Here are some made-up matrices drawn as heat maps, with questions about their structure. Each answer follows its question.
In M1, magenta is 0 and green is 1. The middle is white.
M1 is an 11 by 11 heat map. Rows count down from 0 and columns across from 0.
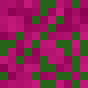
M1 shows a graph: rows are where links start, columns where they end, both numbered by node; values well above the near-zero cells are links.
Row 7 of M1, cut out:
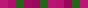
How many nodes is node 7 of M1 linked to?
3
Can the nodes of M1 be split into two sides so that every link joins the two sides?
yes
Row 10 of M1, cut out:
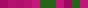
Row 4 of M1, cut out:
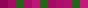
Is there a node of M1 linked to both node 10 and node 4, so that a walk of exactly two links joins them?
yes
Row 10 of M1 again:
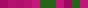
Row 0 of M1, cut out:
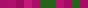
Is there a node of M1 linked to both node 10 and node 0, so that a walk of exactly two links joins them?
yes
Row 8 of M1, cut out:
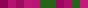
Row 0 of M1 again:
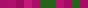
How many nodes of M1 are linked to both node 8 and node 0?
3
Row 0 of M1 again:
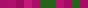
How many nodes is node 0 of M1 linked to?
3
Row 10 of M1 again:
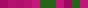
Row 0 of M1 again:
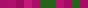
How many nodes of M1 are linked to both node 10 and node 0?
3
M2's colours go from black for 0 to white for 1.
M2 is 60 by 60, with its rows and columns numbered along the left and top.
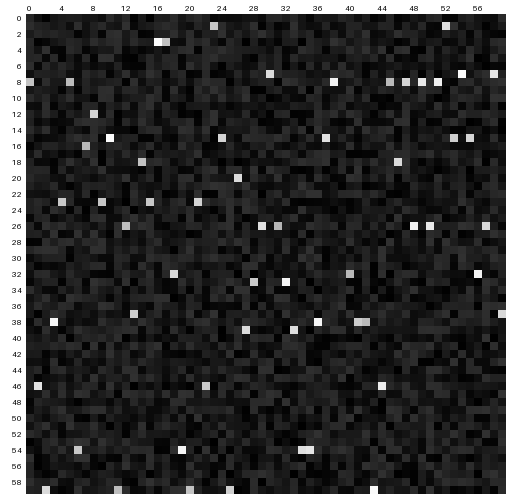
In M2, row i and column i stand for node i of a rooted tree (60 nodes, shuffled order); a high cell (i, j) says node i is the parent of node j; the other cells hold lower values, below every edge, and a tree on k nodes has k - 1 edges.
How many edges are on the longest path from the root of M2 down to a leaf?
19
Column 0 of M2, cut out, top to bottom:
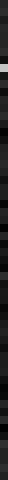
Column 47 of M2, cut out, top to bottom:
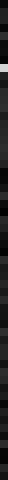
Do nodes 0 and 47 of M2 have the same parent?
yes
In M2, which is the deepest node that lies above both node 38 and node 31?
26
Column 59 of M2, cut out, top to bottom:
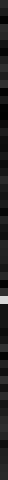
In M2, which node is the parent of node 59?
37
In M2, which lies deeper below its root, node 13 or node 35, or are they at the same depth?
node 35
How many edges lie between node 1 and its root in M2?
5
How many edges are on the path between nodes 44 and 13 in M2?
6
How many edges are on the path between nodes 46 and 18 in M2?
1
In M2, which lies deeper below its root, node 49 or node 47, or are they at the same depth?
the same depth
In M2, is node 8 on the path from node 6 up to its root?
yes
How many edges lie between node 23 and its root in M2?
6
